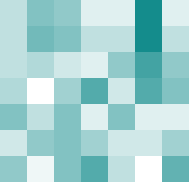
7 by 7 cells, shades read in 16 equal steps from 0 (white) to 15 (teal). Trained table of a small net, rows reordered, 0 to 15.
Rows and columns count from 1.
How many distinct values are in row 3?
6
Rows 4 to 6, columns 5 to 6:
3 11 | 8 2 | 3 3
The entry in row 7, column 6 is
0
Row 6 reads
3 7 8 6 3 3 6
